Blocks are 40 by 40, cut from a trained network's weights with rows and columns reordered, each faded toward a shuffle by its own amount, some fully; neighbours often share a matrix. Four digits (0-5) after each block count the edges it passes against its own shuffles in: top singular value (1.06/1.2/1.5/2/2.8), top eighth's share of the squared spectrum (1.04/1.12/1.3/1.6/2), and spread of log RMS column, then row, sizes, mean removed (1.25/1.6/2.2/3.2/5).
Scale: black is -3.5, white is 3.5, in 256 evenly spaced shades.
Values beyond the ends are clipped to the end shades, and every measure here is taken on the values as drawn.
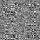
3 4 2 2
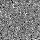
0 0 0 0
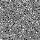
0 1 0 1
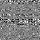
3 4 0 3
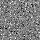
0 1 0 0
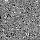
0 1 0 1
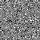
1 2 0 2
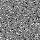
0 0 0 0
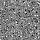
0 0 0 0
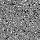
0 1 0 0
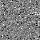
1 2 0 1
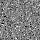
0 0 0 0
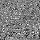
1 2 0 2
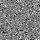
0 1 0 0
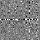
3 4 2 1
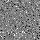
1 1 0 0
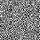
3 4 2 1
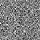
3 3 1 0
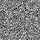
1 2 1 1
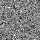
1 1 0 0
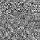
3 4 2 2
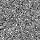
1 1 0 0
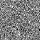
2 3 1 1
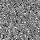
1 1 0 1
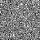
2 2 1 1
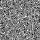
1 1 0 0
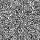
2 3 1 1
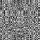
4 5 2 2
